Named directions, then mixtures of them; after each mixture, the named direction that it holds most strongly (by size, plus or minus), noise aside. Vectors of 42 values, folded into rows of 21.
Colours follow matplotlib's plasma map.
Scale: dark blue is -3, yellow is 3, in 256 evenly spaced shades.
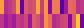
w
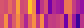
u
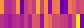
w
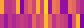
w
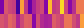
w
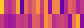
w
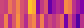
u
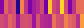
w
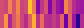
u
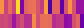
w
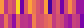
w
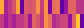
w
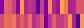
w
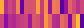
w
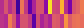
u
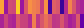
w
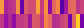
w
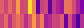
u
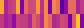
w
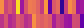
w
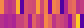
w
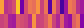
w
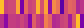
w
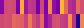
w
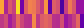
w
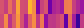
u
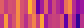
u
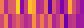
u
